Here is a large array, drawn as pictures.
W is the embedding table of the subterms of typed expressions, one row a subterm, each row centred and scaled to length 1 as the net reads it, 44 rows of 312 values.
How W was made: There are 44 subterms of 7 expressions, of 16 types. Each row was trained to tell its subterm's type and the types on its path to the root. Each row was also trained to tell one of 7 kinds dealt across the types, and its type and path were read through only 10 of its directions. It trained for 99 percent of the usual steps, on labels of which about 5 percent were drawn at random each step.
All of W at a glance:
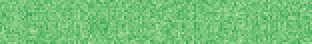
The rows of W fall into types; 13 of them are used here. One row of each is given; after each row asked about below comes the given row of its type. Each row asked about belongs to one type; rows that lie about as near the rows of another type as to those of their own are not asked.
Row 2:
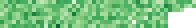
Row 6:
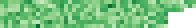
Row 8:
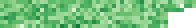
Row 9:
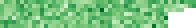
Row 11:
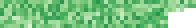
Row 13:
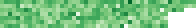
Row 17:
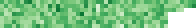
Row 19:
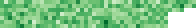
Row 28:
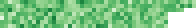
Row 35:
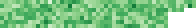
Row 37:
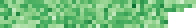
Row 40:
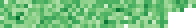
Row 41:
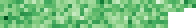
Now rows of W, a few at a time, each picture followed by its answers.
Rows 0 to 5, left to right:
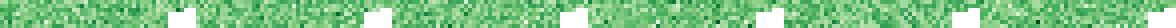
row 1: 6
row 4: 35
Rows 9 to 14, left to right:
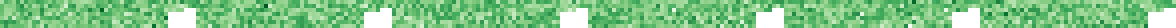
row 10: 19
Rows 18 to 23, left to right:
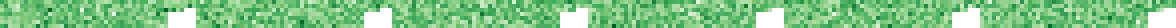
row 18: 37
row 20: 9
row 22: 19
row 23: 17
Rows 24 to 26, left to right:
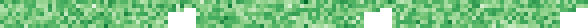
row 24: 19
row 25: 13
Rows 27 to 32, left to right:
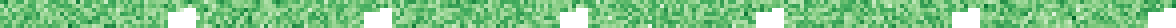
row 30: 37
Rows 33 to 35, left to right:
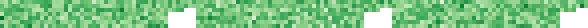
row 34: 13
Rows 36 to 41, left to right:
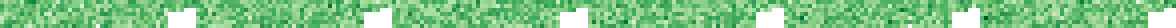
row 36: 35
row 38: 13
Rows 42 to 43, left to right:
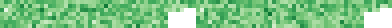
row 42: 9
